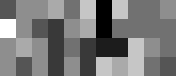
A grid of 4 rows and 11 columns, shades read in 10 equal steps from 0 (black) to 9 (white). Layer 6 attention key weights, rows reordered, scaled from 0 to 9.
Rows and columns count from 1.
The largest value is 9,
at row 2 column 1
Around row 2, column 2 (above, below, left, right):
5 6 9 3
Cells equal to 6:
4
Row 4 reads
5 3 5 2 5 2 7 6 7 4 3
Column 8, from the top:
7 4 1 6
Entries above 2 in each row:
10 9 7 9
